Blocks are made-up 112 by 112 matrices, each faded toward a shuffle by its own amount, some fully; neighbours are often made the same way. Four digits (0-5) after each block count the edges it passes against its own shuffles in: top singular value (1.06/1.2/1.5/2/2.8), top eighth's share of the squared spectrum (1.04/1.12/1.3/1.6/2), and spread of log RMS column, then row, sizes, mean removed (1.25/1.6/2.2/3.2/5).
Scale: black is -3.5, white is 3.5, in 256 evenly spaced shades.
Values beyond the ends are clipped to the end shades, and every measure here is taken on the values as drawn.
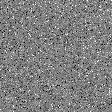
0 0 0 0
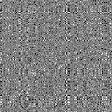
5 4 3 3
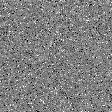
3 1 0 0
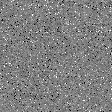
2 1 0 1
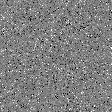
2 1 0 0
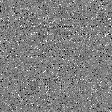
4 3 0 2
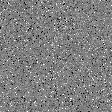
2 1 0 0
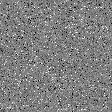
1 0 0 0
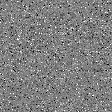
3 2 0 1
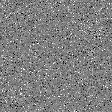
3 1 0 0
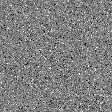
0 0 0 0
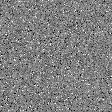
0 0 0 0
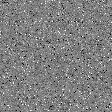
1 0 0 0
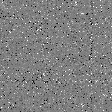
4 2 1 1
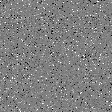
3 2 0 1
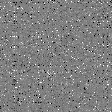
4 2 1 1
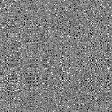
4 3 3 2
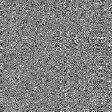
4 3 2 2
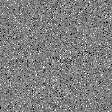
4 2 2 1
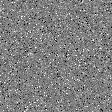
0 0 0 0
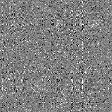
4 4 2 2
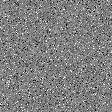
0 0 0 0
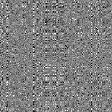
5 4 3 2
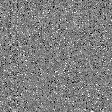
3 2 1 0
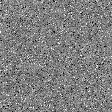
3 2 0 0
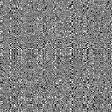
5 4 3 3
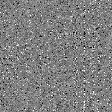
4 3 2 1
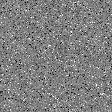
2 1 0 0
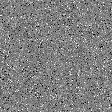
2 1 0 0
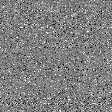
1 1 0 2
